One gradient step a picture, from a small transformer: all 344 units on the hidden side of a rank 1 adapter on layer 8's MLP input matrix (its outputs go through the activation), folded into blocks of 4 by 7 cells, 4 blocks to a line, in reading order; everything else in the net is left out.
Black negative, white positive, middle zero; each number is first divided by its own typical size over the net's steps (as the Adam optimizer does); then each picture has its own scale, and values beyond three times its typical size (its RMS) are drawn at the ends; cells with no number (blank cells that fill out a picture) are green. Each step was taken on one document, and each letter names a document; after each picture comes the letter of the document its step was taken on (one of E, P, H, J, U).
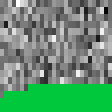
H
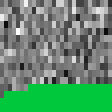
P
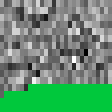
P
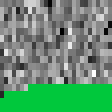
H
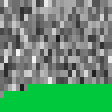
P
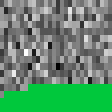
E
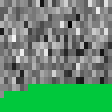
P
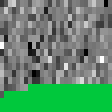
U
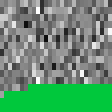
P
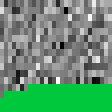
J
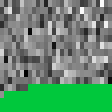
E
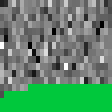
U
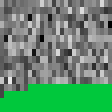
E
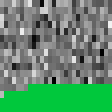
H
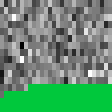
J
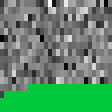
U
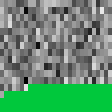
E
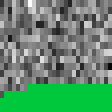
J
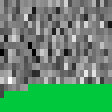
U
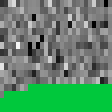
U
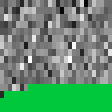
J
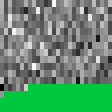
P
